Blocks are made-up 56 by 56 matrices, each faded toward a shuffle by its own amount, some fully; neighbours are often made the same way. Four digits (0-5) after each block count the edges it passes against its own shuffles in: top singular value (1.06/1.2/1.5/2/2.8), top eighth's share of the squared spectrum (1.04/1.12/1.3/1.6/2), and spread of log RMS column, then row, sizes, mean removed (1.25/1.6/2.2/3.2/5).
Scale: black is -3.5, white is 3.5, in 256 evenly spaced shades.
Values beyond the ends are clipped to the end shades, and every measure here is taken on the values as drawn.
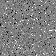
1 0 0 0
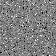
1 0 0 0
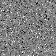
0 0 0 0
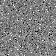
0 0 0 0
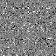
3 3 1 3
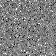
0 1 0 1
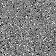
1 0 0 0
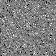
1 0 0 0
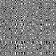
4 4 3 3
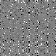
4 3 2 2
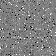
3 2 0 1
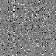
3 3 1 0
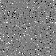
3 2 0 0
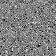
2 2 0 0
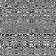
4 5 2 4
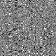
3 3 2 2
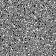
0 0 0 0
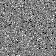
0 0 0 0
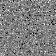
1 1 0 2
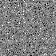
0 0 0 1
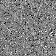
0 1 0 2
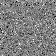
0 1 0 1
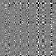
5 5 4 2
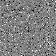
2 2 0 0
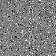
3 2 1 0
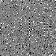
3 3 1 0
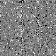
3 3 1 1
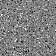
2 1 0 0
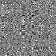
3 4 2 2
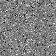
2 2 0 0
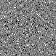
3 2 0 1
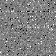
3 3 1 1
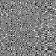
4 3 2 2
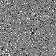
2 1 0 0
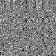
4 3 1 1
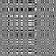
5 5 4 4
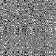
4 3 2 2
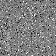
2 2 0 0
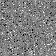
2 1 0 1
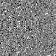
3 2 1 0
